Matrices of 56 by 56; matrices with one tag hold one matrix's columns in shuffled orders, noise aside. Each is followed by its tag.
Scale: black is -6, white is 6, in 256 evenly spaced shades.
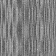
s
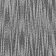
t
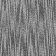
t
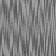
t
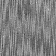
t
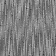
t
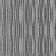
s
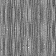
s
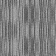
s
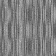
s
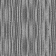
s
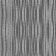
s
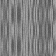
s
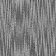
t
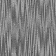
t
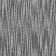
t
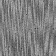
t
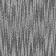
t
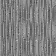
s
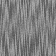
t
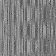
s
